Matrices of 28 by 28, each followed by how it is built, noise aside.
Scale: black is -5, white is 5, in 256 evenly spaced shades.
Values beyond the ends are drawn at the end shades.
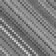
Toeplitz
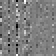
uneven columns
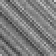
Toeplitz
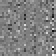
uneven columns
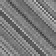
Toeplitz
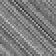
Toeplitz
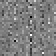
uneven columns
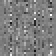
uneven columns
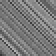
Toeplitz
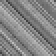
Toeplitz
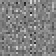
uneven columns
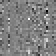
uneven columns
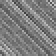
Toeplitz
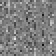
uneven columns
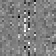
uneven columns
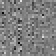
uneven columns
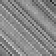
Toeplitz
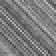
Toeplitz
